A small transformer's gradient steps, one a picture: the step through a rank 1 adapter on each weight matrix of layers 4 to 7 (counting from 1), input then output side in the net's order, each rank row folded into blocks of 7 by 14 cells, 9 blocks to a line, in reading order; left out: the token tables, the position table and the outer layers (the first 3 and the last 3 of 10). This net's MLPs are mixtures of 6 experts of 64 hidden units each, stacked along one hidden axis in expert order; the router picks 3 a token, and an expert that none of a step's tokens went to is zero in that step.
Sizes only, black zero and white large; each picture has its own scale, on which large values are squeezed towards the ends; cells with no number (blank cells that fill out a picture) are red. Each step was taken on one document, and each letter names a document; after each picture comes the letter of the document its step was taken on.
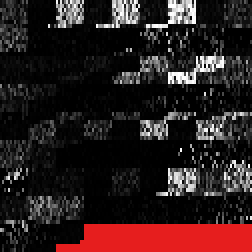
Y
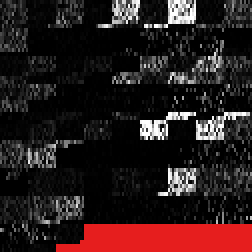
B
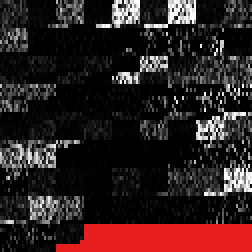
B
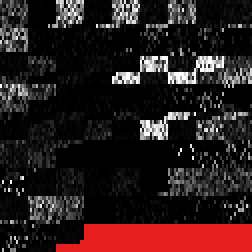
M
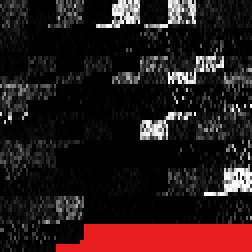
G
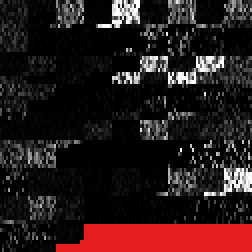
B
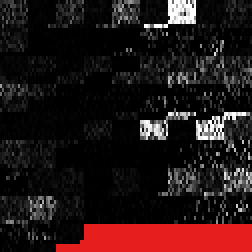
B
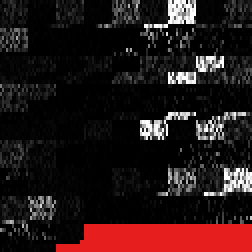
B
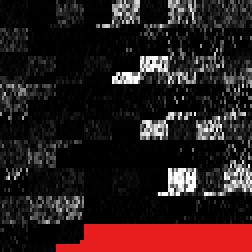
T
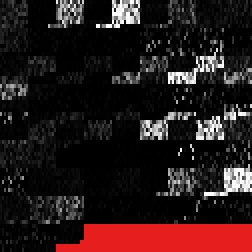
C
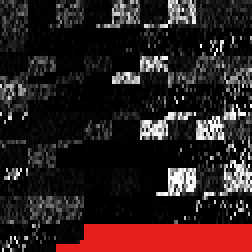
G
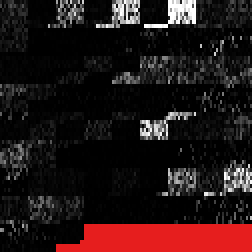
T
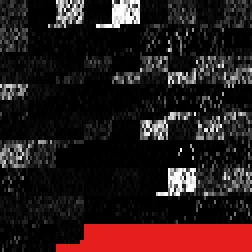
C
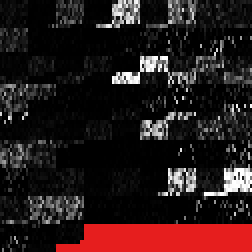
G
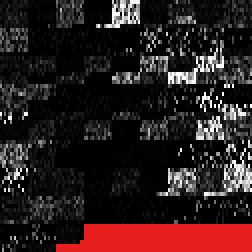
C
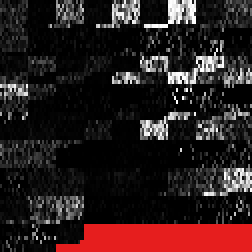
C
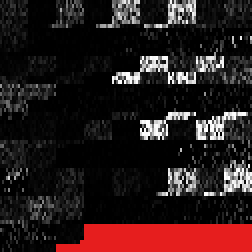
T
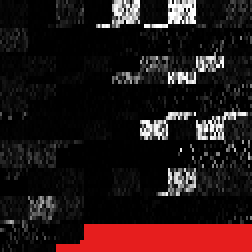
T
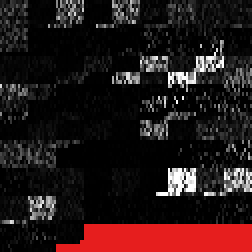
Y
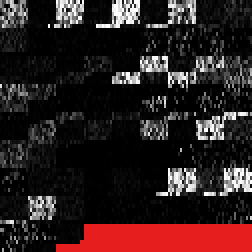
Y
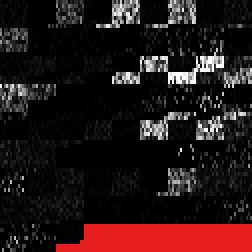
M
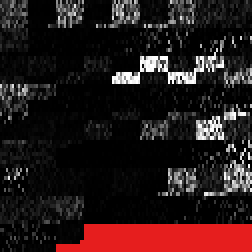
G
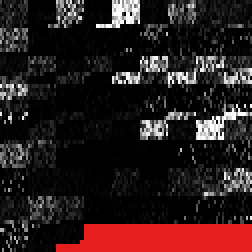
Y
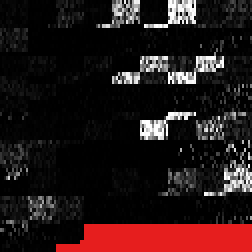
T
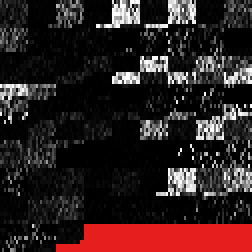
M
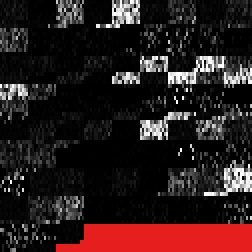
M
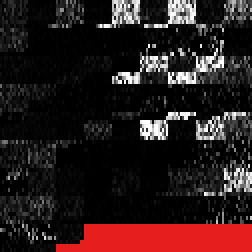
B
